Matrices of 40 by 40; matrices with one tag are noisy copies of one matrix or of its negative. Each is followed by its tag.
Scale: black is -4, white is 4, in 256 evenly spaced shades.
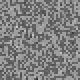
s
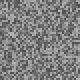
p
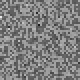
s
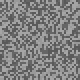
p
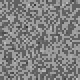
p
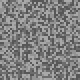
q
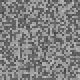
q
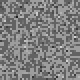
q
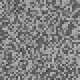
p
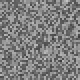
p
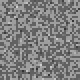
q
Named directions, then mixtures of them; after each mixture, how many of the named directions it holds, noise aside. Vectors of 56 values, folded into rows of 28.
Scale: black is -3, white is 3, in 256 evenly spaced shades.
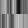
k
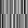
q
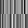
one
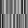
one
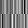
one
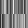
two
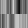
one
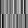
one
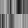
one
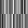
one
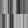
one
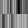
one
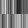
one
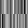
two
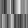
one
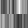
one
